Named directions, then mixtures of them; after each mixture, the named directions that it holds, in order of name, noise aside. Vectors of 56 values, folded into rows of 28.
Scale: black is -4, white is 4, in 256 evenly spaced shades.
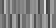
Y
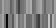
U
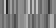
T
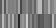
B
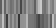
B, U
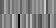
B, Y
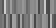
Y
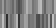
B, U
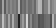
B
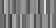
Y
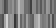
U, Y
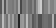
B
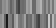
U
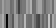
U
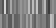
T, Y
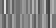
T, Y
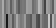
U, Y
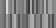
T, Y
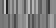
T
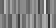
Y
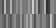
T, Y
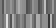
U, Y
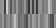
T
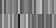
B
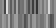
T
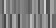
Y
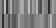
B, T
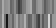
U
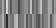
T, U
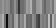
U
